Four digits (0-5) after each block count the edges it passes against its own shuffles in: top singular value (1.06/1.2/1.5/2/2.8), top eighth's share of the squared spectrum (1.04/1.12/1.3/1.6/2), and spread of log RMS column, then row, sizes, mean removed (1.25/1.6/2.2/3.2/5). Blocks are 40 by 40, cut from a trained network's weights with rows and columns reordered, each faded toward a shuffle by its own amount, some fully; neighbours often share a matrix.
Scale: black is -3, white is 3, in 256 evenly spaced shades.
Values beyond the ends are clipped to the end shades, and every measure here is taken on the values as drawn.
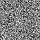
0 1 0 0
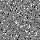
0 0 0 0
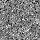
0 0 0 0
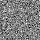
0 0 0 0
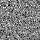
2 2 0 1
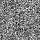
0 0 0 0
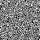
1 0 0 0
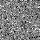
2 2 0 0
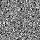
2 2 0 0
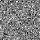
2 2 0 1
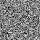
1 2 0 0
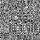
3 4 1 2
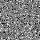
0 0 0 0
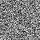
1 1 0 0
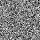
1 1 0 0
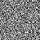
2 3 0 0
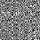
3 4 2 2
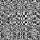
4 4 2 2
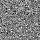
1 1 0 0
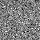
0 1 0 0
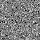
1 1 0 0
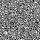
2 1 0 0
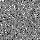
0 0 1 0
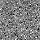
1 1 0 0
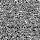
2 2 0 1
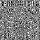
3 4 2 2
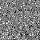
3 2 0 1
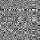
4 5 2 3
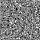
1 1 0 0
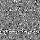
3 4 0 2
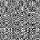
3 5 2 2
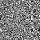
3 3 1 1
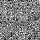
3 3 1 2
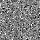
1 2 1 0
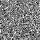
1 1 0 0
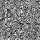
2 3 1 0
